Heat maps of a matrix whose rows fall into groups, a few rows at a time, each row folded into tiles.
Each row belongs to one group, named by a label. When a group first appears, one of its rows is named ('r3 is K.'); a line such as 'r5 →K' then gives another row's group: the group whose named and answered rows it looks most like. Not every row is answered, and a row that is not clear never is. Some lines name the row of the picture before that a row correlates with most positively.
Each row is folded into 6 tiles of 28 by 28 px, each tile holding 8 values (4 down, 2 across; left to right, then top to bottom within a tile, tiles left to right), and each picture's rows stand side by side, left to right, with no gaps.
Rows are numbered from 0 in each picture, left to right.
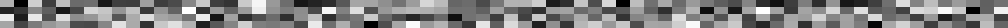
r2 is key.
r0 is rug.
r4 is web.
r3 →key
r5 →web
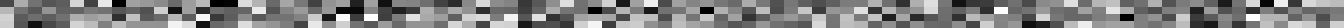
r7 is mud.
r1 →key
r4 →key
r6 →rug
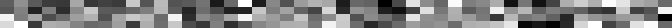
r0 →web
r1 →mud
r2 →mud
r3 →mud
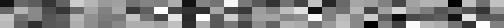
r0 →mud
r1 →rug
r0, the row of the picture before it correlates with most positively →2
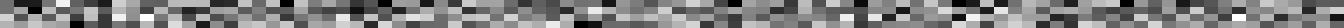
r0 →web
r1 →key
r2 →web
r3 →web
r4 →key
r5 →rug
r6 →key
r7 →web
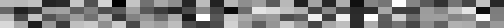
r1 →rug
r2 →rug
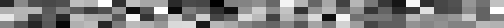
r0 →mud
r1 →web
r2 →mud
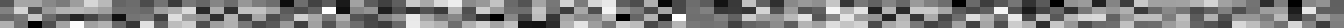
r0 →key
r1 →web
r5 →web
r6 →web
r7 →rug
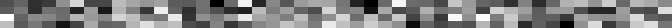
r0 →mud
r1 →mud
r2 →web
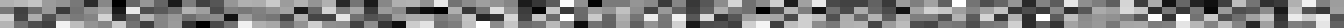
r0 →rug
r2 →mud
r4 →rug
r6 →rug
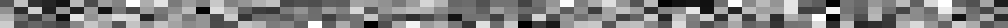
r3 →rug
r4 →web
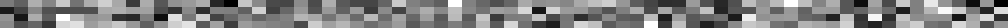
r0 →rug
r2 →web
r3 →key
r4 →mud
